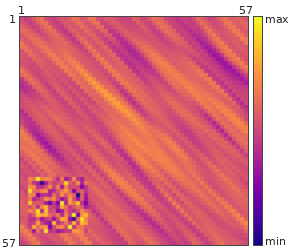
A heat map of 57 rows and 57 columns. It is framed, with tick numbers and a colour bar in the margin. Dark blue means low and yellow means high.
An odd patch, rougher than its surroundings, sits in the bottom left. The ninth with the highest average is the centre. Values change most from cell to cell in the bottom left. There is no overall slope. Streaks slant down to the right. Neither half mirrors the other.
